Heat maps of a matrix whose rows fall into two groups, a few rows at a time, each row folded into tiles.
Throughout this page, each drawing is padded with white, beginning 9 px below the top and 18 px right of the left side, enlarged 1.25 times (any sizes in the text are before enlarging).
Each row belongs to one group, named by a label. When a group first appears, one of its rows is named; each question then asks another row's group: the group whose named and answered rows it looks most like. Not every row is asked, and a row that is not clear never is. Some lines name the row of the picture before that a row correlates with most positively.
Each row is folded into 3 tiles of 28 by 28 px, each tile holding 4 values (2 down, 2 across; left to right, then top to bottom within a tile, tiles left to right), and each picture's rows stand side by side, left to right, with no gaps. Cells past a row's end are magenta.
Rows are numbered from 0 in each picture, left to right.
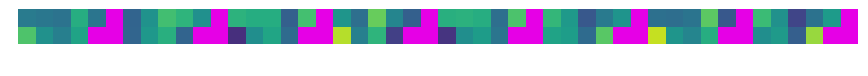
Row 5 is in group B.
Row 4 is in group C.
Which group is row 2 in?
C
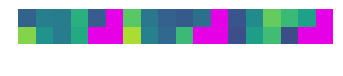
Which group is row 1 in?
B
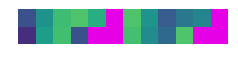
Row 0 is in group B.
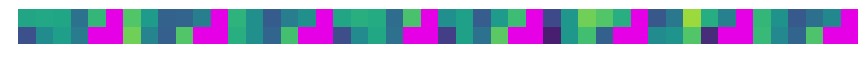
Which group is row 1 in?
B
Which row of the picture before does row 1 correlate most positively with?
1
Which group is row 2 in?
B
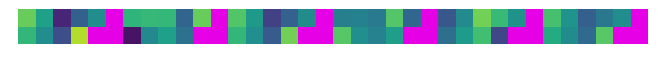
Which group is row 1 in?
C
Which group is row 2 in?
B
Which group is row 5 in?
B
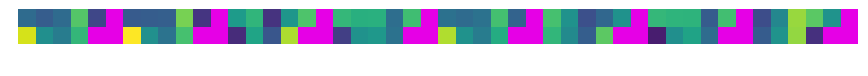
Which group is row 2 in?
B
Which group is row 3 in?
C
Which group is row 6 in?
C
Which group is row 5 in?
B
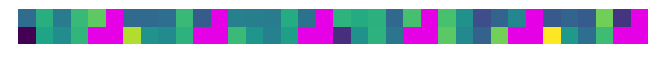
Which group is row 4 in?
B
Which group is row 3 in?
C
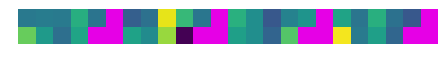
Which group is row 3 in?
B
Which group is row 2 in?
B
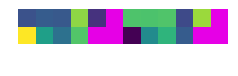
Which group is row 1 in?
C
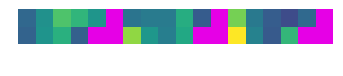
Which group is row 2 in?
B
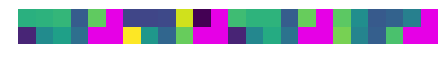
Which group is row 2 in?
C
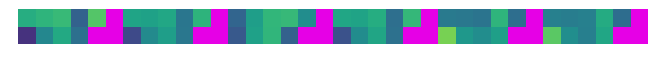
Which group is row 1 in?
C
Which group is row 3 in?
C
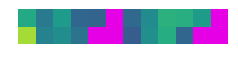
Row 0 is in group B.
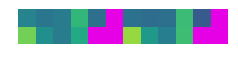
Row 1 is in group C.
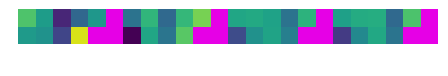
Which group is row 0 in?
B
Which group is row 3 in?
C
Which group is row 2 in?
C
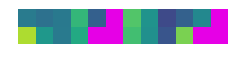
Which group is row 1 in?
B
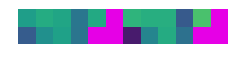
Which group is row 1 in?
C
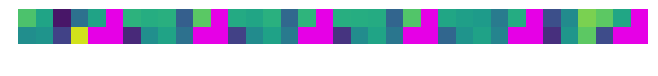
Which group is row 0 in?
B
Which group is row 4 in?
C
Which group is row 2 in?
C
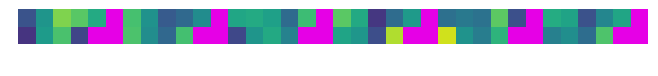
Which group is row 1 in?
B
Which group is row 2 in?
C
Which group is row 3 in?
B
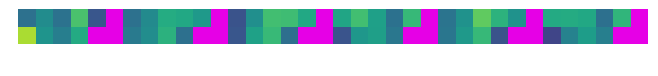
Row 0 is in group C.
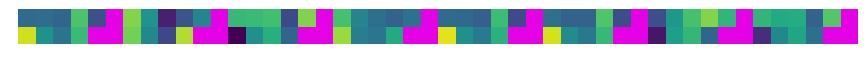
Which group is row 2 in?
C
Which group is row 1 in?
B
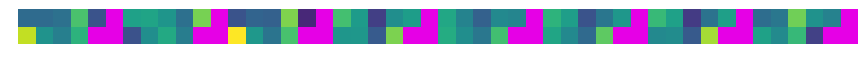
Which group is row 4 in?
B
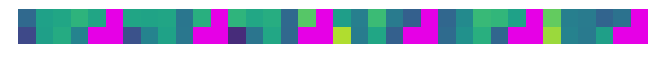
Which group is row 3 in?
B
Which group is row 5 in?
B
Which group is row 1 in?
C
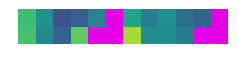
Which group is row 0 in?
B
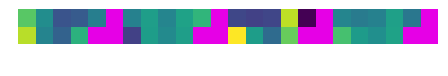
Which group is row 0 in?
B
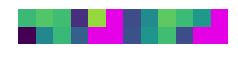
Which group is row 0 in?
C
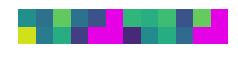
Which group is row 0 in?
B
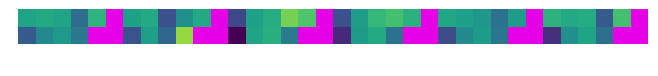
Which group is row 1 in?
B
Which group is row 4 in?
C
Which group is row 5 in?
C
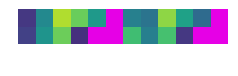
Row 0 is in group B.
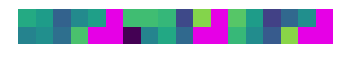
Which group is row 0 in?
B
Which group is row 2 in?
B
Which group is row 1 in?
C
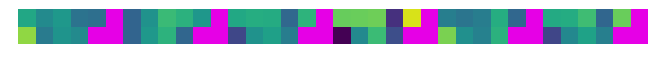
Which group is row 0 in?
B
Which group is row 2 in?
C
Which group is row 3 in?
C
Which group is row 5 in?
C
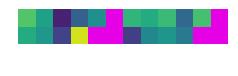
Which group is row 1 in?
C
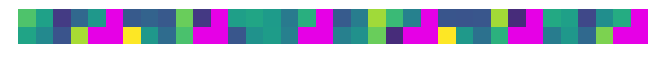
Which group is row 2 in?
C
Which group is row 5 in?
B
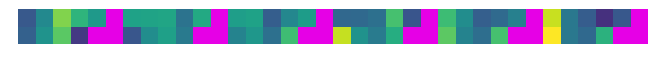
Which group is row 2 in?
B
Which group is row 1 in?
C
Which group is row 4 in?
B
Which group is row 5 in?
B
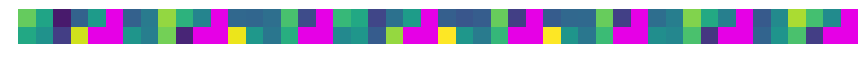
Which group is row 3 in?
B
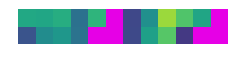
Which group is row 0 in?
C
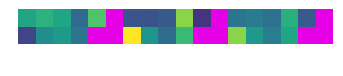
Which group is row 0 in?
C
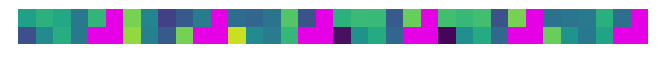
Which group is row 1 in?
B
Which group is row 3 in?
C
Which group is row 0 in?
C
